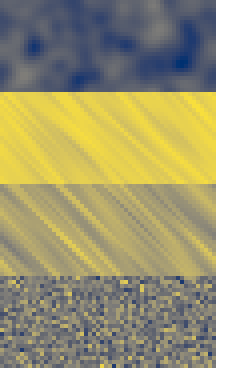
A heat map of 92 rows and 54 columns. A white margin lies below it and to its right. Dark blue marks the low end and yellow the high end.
The table splits into 4 rows of 1 panel. Panel 1,1: low, blotchy. Panel 2,1: very high, slanting down to the right, faint in contrast. Panel 3,1: high, slanting down to the right. Panel 4,1: middling, fine-grained, strong in contrast.
